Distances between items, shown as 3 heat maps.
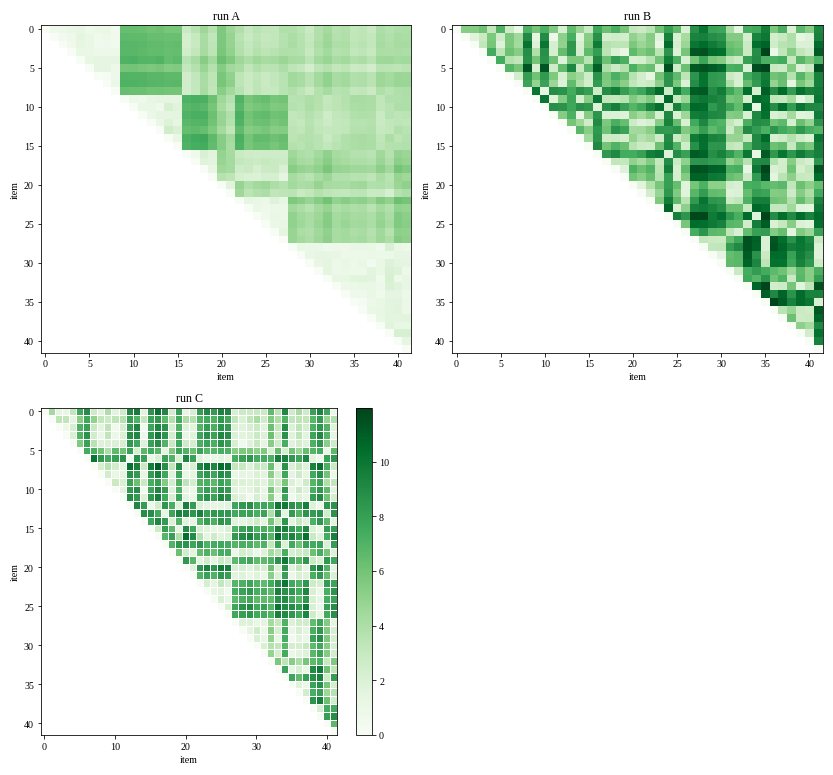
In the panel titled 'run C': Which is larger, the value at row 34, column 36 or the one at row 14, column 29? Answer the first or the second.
the first
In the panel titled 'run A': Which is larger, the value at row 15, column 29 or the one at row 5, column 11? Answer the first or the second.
the second
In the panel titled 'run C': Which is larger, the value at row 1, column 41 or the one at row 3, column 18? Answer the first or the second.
the first
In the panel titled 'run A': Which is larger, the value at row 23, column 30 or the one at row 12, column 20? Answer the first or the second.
the second
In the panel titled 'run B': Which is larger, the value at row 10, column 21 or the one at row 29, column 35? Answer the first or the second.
the first
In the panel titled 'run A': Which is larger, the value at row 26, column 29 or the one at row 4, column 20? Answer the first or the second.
the second
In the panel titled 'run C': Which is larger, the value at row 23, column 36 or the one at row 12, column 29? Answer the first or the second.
the second
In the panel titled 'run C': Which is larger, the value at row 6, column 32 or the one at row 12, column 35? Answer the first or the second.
the second
